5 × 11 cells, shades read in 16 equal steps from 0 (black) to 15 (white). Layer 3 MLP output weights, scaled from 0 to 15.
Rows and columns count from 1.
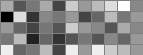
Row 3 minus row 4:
2 -5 2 1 2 7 2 3 -3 4 -1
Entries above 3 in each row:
11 9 11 9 11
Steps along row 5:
down up up down up down up down down down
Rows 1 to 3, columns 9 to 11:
13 15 8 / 11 7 9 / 5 10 8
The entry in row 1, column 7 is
9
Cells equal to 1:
0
